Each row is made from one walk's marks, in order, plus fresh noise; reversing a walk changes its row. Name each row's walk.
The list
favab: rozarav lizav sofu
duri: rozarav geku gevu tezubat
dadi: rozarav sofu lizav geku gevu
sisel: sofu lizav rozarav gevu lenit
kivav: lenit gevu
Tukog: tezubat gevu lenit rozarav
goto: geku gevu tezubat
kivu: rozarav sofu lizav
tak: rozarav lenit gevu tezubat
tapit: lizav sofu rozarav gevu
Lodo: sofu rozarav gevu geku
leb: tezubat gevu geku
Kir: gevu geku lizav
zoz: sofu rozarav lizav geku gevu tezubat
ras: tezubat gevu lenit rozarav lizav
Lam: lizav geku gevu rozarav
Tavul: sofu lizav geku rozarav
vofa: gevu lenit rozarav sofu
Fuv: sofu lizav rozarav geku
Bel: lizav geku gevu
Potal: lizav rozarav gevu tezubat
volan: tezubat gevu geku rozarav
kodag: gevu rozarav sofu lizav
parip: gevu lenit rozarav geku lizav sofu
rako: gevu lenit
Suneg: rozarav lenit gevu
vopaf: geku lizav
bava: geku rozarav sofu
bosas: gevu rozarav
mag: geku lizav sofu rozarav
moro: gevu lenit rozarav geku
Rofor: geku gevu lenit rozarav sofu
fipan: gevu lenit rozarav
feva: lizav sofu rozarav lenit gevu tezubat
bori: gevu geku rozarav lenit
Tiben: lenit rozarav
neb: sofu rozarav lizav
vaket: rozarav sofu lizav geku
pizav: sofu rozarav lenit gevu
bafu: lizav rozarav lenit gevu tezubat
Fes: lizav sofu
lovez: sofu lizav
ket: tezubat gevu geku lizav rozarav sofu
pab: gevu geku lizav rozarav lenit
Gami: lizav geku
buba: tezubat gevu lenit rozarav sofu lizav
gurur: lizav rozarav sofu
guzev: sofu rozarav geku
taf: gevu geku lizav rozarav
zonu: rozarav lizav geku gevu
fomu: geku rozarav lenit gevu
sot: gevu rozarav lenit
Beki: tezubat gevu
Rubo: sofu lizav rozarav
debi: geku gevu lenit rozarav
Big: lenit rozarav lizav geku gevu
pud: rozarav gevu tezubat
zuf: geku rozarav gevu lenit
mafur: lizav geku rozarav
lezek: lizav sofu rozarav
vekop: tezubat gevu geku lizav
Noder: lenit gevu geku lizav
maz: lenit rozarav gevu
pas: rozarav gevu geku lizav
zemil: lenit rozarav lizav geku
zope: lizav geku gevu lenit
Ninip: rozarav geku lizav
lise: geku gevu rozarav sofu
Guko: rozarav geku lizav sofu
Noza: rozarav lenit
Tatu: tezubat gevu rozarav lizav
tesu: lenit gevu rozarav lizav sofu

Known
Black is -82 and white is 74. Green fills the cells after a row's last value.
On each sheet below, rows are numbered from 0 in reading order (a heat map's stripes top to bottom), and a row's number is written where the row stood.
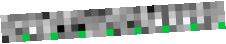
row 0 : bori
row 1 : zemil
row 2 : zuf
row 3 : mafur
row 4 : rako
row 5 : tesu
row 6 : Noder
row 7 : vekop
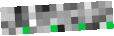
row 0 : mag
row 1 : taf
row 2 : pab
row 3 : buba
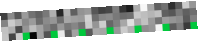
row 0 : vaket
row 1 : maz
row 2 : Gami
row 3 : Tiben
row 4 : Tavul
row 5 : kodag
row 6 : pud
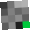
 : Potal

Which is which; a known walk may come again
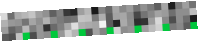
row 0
ras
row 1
rako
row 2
Tavul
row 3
tesu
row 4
lise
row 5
neb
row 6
zope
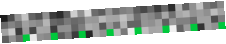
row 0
zonu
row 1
Fes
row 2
pud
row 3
pab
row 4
kivu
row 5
mafur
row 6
Gami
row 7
bori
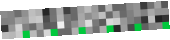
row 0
lovez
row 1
mag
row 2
volan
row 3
moro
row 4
kivav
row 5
Noza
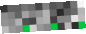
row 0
Lam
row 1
gurur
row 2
zoz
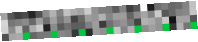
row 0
Tiben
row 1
dadi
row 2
goto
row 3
sot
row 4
lezek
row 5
parip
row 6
sisel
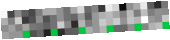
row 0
vofa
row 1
feva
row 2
Beki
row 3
Fuv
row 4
ket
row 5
taf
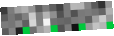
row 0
Potal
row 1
Noder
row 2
bafu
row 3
Rubo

